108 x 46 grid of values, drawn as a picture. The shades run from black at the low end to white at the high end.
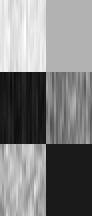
It is made of 3 by 2 panels. Panel 1,1: very high, streaked downward, faint in contrast. Panel 1,2: high, flat. Panel 2,1: very low, streaked downward, faint in contrast. Panel 2,2: middling, streaked downward. Panel 3,1: high, streaked downward. Panel 3,2: very low, flat.
